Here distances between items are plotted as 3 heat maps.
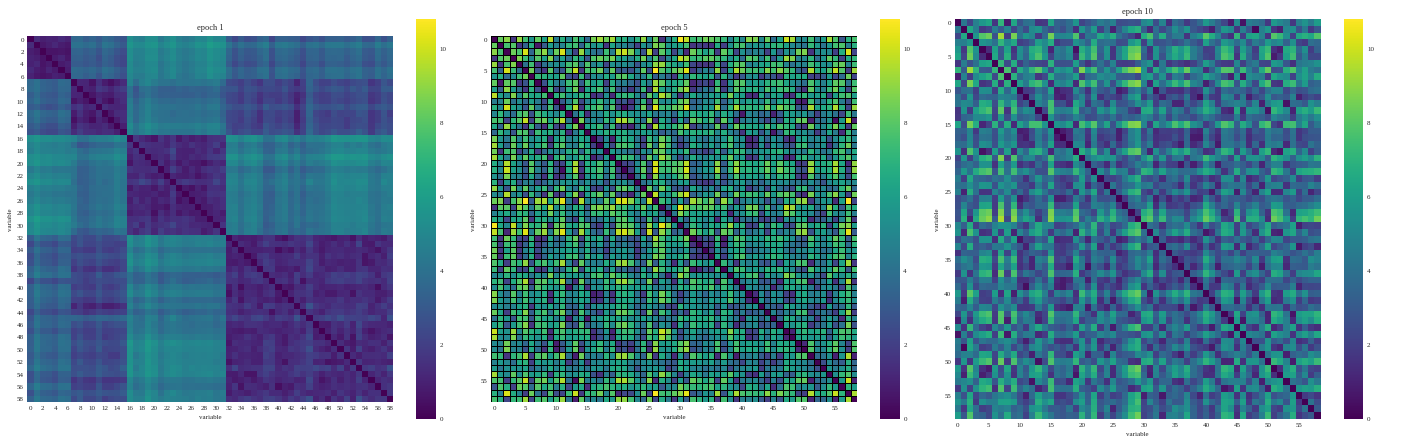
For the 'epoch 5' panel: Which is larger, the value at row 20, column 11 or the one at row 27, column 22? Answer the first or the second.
the second
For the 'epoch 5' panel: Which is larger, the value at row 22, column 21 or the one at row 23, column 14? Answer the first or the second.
the second
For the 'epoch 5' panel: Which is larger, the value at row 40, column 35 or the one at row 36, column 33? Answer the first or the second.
the first
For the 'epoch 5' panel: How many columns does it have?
59
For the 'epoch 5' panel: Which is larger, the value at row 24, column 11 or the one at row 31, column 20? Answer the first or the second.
the second
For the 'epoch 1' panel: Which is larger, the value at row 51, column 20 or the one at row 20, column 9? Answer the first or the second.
the first
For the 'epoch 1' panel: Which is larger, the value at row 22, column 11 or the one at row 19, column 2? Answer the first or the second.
the second
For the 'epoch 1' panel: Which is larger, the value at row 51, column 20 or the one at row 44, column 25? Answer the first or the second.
the first
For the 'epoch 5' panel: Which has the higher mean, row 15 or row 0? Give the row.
0
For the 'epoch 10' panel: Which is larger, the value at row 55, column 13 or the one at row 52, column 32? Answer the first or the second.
the first
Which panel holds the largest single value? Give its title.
epoch 5
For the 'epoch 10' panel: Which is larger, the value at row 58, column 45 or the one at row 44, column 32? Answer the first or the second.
the second
